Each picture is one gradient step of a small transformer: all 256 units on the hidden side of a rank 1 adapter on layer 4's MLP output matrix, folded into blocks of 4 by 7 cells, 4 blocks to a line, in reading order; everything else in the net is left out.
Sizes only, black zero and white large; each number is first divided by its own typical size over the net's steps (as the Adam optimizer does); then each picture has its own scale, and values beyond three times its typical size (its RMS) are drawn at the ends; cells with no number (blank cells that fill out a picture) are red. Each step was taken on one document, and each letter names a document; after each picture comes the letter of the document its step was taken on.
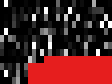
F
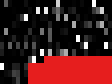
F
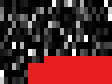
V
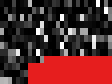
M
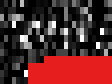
V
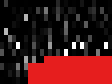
F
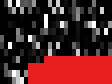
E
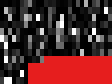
M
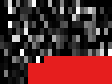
E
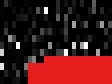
F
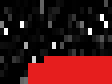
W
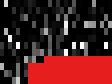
F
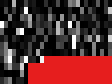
M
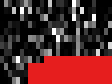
E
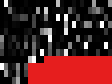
F
